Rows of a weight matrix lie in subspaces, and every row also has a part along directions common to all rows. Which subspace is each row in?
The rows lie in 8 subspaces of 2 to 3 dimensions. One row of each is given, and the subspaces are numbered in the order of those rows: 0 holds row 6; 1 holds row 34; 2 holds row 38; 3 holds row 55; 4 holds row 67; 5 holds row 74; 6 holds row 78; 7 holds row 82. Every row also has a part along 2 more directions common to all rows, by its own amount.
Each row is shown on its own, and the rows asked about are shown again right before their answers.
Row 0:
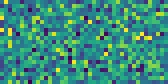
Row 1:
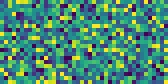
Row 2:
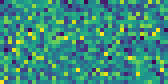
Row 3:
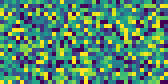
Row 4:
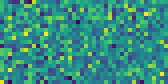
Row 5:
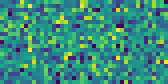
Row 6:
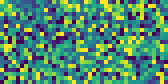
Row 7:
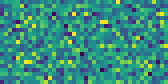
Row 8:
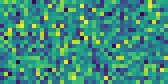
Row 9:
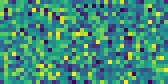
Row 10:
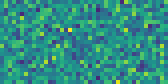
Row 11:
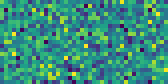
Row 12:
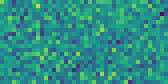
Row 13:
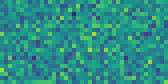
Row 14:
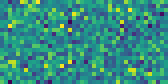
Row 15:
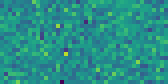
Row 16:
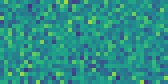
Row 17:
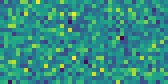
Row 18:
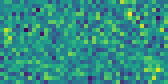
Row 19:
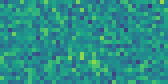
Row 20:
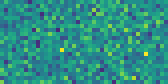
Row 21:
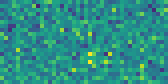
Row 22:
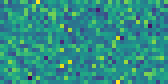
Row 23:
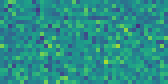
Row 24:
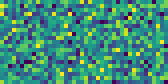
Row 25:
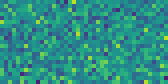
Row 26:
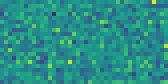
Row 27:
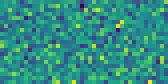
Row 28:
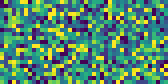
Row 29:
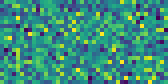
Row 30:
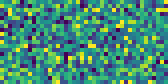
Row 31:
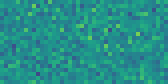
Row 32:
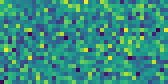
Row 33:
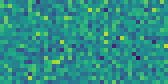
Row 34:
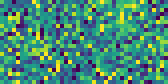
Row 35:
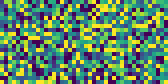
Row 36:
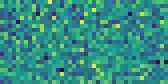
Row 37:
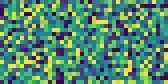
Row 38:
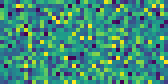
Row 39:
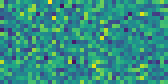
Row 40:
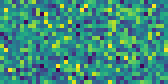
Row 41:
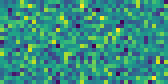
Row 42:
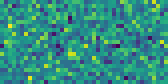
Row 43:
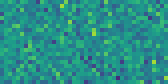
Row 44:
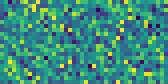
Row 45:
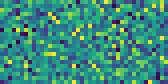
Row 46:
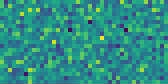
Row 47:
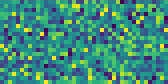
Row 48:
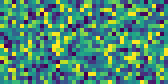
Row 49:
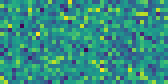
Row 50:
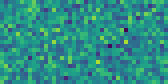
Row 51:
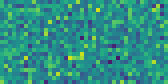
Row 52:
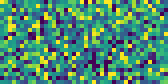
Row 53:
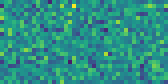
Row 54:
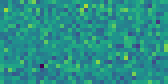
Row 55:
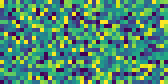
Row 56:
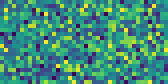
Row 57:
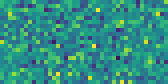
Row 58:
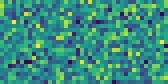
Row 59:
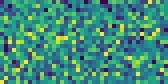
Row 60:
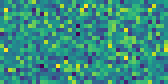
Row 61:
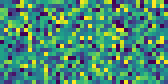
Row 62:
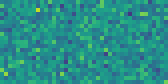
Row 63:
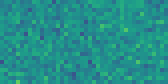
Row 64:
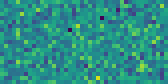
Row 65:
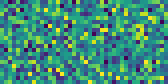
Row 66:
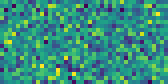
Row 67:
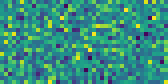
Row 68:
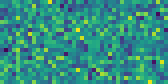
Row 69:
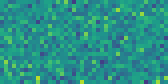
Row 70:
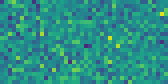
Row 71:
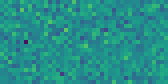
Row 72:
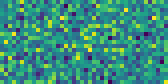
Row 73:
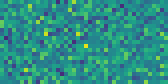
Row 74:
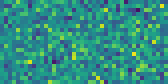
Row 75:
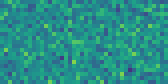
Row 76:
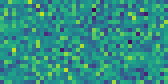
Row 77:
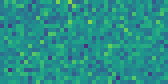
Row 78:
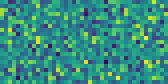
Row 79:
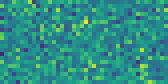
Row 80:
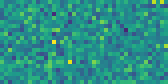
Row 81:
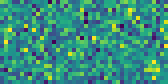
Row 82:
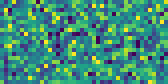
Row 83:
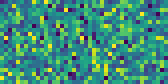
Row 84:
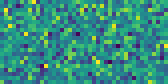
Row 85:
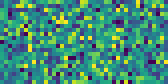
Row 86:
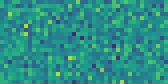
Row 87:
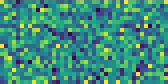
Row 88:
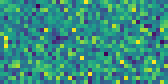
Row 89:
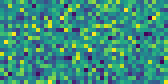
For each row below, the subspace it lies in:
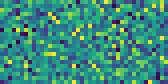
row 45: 2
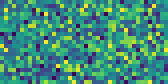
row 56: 7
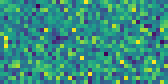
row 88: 0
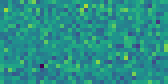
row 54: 7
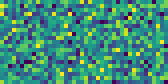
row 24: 3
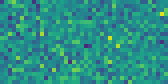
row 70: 1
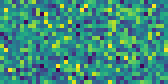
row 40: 7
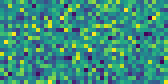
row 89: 4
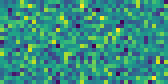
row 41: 2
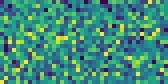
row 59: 0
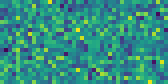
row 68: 0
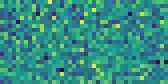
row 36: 3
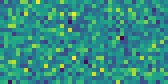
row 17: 5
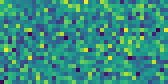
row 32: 0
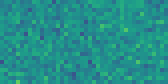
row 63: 1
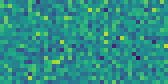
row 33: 5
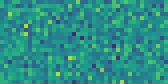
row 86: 2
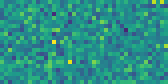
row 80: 3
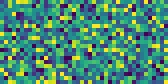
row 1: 4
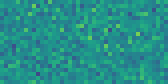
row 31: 4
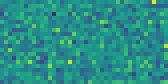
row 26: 3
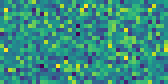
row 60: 7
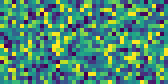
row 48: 7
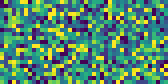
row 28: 5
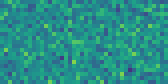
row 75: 5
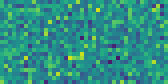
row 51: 2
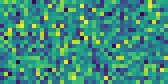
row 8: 1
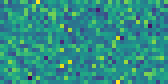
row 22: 5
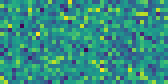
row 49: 5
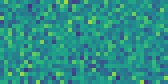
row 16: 6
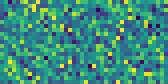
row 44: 5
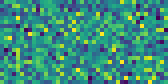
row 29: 0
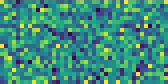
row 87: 5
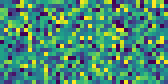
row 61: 2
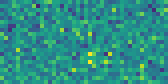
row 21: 1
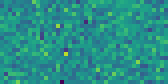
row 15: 1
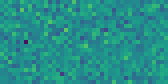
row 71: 6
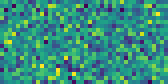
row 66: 7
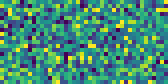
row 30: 2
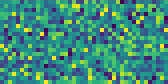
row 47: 0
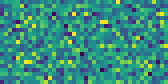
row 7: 3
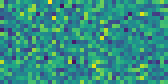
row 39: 3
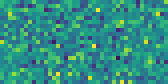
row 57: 2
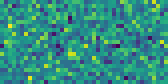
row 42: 7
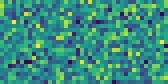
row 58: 3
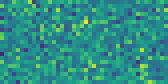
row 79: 1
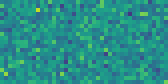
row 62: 4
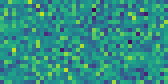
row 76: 4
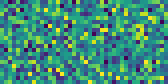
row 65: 6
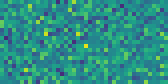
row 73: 6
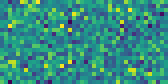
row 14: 5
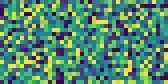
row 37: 3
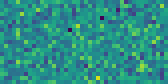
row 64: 5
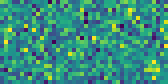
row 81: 0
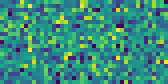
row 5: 2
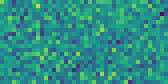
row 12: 1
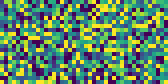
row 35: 4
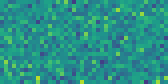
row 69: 6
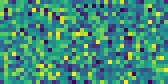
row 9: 7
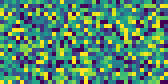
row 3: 3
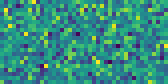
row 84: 7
